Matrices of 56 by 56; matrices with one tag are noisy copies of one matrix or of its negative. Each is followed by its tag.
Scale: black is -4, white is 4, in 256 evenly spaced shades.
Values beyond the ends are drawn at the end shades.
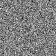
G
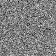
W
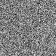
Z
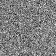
Z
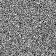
Z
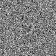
G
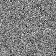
W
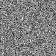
G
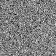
Z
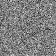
W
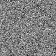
W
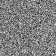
Z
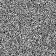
Z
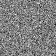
Z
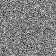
W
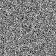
G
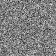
W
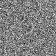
G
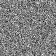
Z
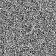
G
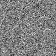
W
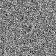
G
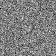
G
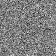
W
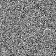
W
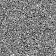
W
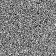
Z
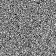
Z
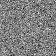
W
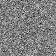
W
